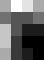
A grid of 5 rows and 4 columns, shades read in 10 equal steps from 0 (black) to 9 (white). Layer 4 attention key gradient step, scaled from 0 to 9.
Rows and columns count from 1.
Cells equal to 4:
2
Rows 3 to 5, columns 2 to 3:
3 1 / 2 0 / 2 1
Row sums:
29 14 12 9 9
